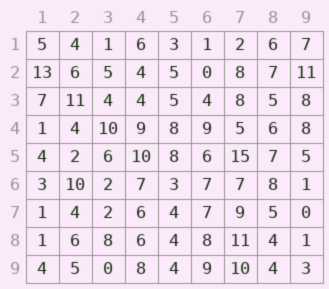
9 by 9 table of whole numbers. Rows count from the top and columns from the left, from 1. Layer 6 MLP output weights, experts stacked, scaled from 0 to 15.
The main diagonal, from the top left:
5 6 4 9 8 7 9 4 3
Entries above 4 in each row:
4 7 6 7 7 5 4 5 4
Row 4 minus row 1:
-4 0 9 3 5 8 3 0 1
